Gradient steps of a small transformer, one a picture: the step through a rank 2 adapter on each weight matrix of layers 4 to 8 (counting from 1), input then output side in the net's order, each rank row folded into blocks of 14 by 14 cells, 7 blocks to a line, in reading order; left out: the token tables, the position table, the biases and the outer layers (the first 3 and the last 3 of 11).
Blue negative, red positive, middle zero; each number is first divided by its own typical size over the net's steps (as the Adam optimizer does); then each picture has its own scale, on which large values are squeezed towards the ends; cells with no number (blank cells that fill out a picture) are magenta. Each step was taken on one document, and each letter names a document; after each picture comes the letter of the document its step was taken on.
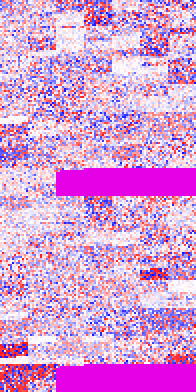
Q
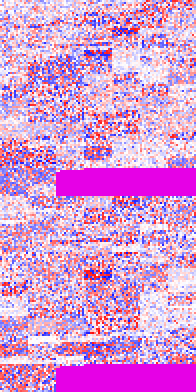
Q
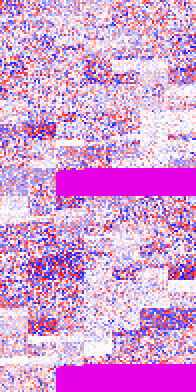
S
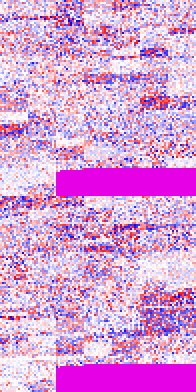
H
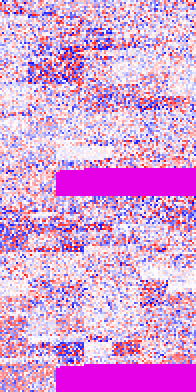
H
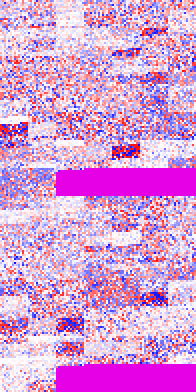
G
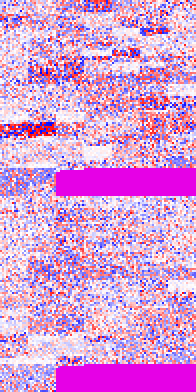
H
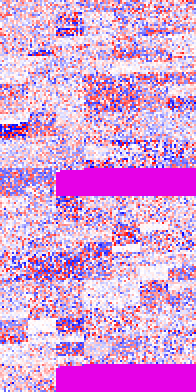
H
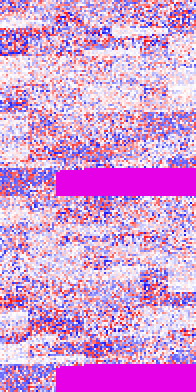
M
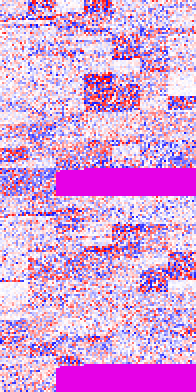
M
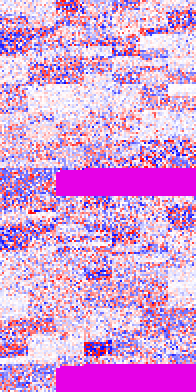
M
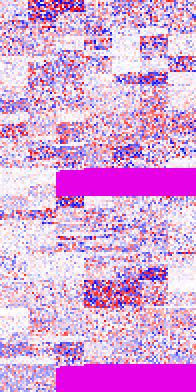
Q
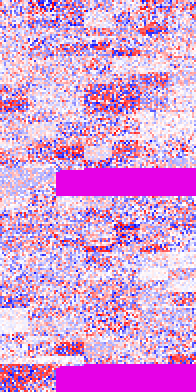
H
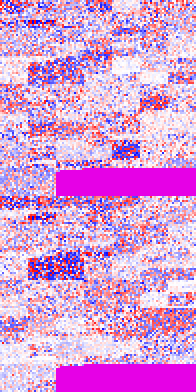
Q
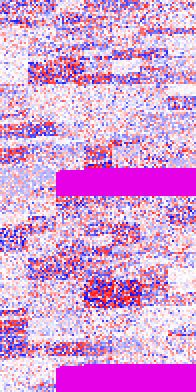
M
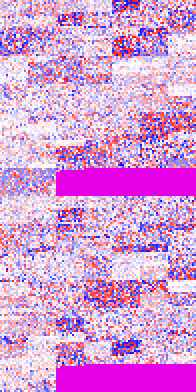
M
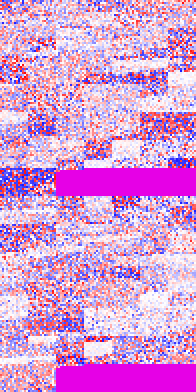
G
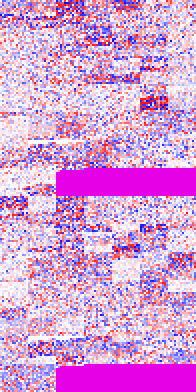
M
